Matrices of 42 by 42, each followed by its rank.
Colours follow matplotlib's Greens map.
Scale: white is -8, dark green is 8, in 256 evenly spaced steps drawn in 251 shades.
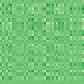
two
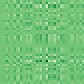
two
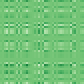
one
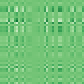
one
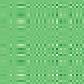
one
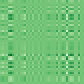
one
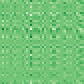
two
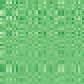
two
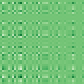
one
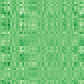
two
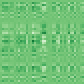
two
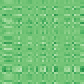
two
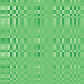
one
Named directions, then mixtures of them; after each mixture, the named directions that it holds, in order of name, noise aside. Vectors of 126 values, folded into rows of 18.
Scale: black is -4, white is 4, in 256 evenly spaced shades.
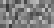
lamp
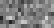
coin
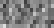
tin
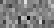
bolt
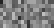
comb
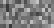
lamp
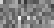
bolt, comb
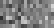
bolt, coin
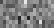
bolt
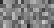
comb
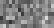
coin, tin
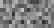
comb, lamp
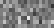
bolt, tin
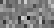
bolt
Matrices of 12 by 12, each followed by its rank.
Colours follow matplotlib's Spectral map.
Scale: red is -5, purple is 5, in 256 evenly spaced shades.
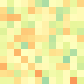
full rank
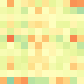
two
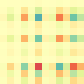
one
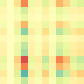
one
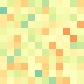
full rank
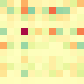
two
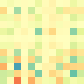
two
